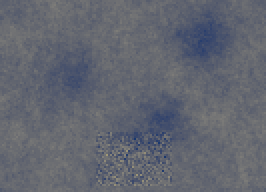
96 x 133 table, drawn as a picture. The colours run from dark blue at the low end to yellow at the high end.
On average the colour sits 40% of the way up the scale. In the bottom middle lies a patch that is rougher than the rest. There are three dips. Neither half mirrors the other.
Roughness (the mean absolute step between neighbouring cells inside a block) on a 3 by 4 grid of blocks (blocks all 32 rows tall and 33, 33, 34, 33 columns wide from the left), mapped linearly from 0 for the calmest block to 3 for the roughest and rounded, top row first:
0 0 0 0 / 0 0 0 0 / 0 3 3 0
